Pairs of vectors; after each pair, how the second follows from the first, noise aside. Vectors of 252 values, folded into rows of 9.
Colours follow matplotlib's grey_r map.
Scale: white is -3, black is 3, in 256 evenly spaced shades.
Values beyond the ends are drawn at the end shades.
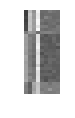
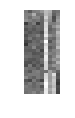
reversed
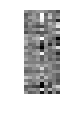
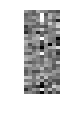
copied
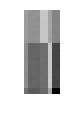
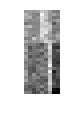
copied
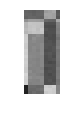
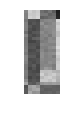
reversed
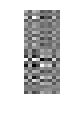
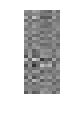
shrunk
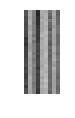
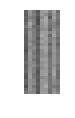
shrunk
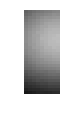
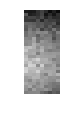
reversed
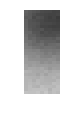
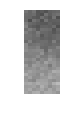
shrunk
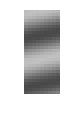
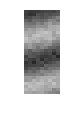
negated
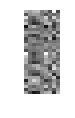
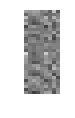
shrunk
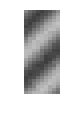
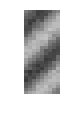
copied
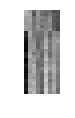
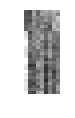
negated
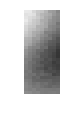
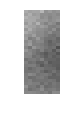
shrunk
